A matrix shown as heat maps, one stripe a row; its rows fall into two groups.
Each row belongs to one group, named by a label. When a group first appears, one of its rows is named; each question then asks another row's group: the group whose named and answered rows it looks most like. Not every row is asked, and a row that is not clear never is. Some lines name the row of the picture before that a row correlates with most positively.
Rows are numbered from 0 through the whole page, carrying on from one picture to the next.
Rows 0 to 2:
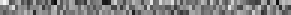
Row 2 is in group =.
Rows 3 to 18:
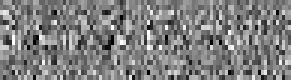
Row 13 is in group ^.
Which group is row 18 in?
=
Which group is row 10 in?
^
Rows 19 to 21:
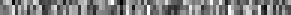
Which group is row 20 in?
=
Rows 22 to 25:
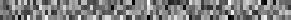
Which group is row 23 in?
^
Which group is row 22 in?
=
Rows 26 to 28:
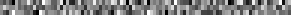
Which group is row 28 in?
^
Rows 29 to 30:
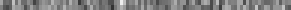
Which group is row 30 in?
^
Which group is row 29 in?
^
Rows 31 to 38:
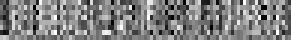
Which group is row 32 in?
=
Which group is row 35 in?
^
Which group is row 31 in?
^
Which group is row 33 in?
^
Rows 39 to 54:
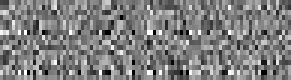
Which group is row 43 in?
^
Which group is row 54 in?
=
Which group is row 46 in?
=
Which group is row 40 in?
=
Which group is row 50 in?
=
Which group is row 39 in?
=
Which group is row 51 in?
=
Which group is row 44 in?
^
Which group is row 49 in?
^
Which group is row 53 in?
=
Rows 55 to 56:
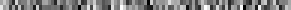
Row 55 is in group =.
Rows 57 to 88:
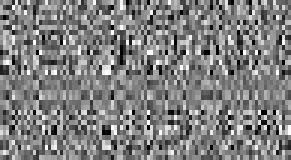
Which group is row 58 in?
^
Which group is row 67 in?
^
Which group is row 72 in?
^
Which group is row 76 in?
^
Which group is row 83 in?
=
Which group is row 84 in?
=
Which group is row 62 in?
^
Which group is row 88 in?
^
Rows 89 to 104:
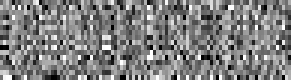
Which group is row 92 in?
^
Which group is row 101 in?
^
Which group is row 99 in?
=
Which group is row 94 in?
^
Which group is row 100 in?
^
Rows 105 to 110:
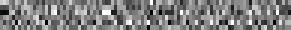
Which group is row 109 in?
=
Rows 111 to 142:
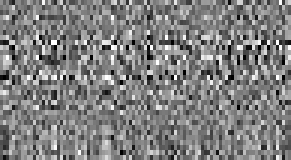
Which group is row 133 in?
^
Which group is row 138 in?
^
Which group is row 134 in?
=
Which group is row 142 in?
=
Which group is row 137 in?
=
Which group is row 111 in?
=
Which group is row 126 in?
=
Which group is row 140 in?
=
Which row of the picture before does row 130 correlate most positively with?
110
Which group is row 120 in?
=
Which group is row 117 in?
=
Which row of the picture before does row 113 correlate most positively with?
107
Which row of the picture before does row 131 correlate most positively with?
106
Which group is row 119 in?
=
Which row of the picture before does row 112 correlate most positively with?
107
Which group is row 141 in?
^
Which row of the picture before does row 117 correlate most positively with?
109
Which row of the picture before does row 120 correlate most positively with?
110
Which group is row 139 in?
=
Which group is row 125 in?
^
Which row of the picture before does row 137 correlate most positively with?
106
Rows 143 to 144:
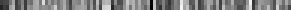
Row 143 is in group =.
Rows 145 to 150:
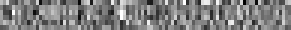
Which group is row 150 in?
^
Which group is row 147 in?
^
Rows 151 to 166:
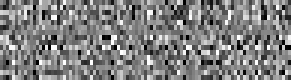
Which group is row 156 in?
=
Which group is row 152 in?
=
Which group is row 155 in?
^
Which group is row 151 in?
^
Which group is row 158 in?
=
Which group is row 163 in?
^
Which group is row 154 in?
=
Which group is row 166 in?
^
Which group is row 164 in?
=
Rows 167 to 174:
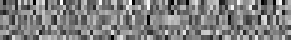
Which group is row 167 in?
=
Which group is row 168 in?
=
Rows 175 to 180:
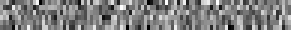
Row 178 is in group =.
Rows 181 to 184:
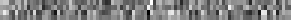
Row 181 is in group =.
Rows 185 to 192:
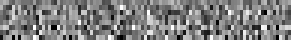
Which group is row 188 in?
^
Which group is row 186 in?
^
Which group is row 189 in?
^
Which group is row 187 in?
=
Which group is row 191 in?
^
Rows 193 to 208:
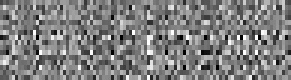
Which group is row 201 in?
=
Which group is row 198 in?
^
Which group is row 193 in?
^
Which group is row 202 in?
^
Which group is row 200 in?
^
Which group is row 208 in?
=
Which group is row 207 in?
=
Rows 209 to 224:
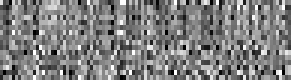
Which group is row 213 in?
^
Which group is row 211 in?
^
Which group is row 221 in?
^
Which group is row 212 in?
=
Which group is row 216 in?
=
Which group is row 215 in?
^
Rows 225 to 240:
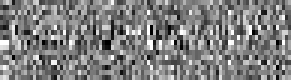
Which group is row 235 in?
^
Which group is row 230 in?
=
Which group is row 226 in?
=
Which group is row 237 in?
=
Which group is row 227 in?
=
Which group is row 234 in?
=
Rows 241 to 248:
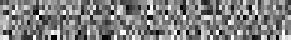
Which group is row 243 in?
^
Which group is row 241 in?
^
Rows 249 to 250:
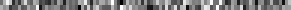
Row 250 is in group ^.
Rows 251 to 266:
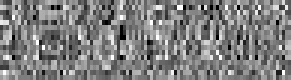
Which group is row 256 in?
^
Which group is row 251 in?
^
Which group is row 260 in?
=
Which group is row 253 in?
^
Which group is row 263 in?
=
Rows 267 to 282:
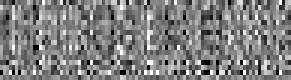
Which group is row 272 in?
=
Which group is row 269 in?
^
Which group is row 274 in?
=
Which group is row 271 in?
=
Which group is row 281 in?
^
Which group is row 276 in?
^
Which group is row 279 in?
^
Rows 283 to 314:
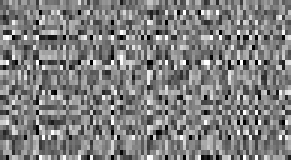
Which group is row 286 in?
=
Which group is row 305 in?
^
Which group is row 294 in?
^
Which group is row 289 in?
^
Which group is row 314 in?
^
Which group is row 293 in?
^
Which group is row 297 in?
=
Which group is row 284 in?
^
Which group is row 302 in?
^
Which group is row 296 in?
=
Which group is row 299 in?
=
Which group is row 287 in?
^
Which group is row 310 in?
=
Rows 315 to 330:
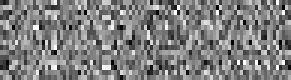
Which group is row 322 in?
=
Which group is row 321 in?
=
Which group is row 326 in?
=
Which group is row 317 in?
^
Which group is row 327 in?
^
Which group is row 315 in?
=
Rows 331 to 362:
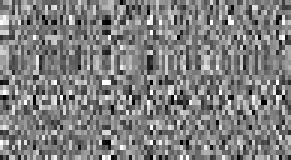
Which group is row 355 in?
^
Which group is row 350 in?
=
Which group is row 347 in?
=
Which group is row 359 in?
=
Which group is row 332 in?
=
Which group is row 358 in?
=
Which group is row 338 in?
^
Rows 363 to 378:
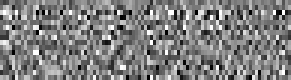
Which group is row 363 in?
=
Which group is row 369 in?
^
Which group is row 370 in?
=
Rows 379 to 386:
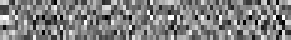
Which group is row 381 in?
=
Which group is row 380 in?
=
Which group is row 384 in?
=
